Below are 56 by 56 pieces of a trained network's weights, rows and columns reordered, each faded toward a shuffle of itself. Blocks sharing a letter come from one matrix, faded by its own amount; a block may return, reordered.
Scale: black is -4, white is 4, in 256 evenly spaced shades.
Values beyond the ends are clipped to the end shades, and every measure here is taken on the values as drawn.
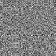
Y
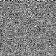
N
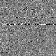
N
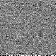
N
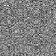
Y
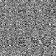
N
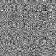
Y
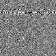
N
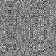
Y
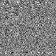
N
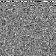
N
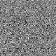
N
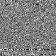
N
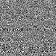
N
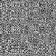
Y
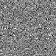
N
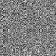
Y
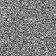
N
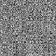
Y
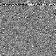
N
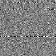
N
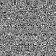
N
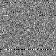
N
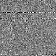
N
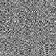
Y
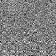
N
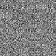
Y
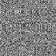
Y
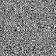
N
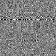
N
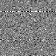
N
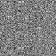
Y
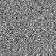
Y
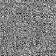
N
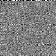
N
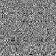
N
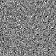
N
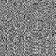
Y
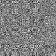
Y
